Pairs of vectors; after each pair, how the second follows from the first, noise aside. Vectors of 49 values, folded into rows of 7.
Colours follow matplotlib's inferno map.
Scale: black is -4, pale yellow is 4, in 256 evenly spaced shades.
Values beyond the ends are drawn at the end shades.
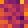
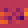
partly zeroed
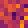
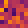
reversed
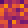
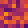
reversed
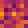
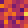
reversed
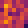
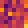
negated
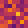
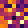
scaled up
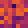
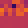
partly zeroed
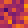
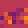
partly zeroed
